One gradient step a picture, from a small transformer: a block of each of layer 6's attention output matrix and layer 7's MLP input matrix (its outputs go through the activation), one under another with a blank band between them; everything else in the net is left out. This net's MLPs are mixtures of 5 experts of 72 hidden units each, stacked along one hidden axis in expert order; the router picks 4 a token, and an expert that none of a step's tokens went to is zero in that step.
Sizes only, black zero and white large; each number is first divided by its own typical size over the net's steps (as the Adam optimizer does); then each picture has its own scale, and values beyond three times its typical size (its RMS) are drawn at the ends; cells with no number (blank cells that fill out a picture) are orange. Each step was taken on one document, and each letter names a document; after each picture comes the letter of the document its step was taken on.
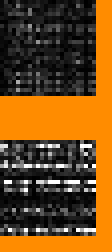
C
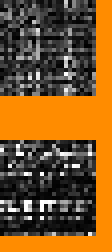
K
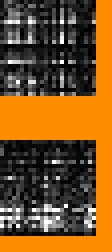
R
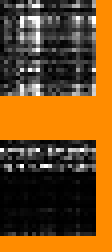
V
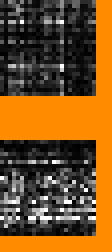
R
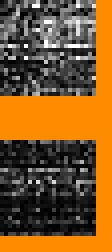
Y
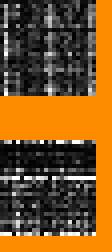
Y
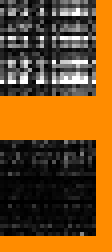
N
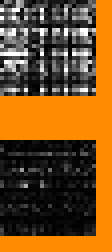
N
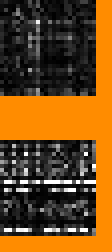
C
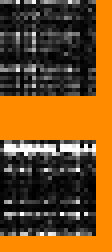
K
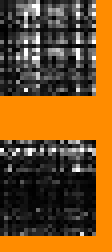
V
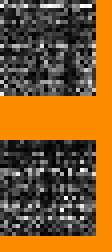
Y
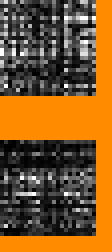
N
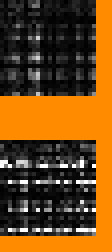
C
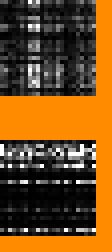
V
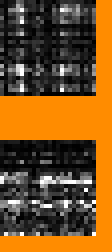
R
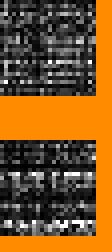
Y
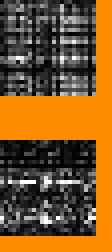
R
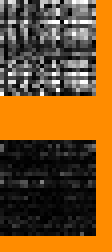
N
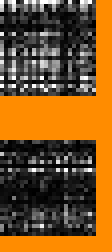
N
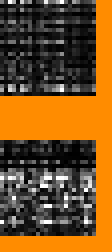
R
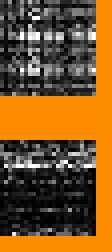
K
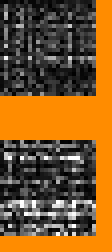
K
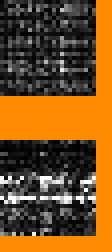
R
